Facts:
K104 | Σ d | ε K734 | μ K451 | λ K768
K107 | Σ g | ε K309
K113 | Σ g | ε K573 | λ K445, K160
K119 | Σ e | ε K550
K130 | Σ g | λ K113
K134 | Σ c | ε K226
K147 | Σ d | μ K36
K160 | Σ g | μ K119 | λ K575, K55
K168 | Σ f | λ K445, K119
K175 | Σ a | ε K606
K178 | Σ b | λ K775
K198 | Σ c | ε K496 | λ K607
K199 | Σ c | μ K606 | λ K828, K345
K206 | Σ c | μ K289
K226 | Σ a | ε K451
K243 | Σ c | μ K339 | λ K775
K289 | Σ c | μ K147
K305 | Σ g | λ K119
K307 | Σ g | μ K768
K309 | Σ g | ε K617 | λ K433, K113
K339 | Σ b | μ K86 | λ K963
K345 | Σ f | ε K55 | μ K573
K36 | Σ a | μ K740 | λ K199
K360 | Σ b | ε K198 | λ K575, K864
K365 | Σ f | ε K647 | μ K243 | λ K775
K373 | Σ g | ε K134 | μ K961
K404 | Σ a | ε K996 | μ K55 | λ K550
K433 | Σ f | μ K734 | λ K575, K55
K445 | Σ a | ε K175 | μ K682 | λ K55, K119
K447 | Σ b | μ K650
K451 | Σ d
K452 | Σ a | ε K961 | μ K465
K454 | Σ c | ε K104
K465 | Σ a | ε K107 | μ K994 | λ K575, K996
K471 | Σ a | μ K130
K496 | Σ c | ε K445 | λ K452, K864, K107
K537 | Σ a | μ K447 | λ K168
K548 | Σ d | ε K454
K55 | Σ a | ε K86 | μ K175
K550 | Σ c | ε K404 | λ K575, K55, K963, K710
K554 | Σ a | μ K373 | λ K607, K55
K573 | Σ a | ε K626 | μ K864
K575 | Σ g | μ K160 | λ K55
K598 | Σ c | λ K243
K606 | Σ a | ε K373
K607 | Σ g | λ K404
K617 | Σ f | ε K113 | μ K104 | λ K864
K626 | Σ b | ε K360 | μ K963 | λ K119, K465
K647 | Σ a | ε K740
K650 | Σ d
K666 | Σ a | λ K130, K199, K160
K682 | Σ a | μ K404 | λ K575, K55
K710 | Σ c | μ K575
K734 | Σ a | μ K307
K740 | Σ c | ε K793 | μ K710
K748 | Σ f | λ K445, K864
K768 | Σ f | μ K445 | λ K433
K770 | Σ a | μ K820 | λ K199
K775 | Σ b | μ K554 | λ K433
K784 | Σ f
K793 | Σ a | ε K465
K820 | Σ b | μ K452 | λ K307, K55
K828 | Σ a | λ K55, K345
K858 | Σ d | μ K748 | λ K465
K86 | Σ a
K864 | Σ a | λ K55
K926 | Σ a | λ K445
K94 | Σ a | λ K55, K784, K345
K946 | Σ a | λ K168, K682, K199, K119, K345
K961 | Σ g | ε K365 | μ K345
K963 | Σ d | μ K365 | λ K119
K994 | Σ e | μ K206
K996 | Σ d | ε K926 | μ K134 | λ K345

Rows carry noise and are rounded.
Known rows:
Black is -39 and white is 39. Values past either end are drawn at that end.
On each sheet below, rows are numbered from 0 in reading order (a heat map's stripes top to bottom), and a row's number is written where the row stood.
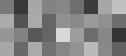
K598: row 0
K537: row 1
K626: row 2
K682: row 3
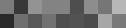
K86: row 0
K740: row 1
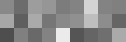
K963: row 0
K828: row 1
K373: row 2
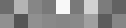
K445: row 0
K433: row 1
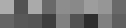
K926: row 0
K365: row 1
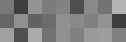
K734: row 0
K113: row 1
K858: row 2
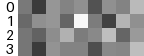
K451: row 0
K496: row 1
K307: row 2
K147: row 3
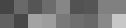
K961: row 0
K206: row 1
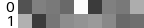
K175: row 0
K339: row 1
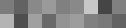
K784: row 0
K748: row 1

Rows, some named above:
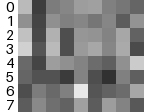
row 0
K820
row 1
K768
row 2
K666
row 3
K946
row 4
K243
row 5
K365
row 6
K373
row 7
K404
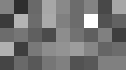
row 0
K775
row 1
K55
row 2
K617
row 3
K339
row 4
K961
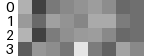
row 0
K339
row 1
K160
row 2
K339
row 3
K198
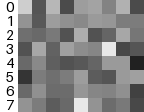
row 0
K946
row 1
K130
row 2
K104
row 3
K345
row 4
K465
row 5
K454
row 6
K113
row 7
K360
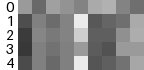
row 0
K160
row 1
K373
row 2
K134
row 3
K454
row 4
K373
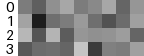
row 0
K607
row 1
K178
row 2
K94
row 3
K226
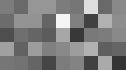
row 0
K864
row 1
K496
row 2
K573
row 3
K168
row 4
K309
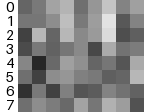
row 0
K710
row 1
K575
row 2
K119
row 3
K452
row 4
K447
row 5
K994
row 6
K107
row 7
K996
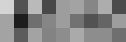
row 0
K946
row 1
K178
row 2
K305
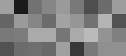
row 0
K178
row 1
K550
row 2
K199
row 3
K548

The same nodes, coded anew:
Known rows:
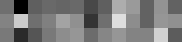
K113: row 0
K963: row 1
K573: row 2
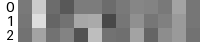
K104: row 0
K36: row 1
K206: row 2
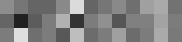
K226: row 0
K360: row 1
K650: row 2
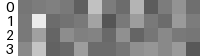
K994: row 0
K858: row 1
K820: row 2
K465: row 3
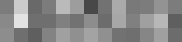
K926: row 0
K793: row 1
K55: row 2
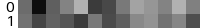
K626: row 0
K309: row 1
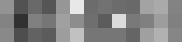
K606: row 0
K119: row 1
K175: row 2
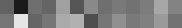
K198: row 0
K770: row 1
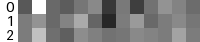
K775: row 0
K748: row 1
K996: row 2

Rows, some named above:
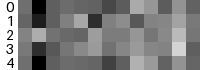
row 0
K113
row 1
K360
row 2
K548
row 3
K573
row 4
K113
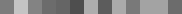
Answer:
K740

